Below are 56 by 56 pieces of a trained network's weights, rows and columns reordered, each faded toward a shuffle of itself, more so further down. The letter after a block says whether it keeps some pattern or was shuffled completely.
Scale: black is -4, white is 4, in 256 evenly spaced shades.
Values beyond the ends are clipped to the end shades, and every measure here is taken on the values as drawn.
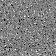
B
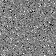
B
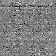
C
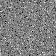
B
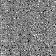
C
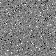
B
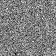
B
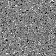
B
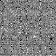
C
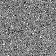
B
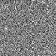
C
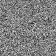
B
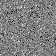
B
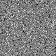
B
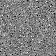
B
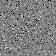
B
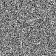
B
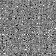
C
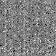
C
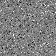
B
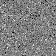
B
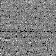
C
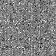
C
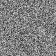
B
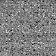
C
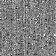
C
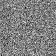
B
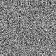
C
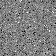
B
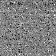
C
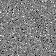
B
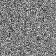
C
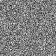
C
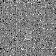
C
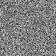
B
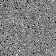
B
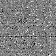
C
